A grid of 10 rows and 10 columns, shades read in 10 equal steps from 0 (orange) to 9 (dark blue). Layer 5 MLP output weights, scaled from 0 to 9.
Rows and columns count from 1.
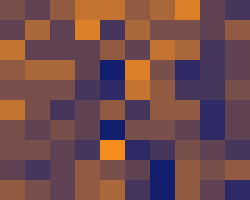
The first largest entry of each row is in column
10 5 9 5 5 9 5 6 7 7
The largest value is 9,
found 4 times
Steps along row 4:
down same up up down up up down down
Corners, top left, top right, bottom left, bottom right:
5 7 4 8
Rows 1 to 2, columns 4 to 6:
2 2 4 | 1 7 3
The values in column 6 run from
1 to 8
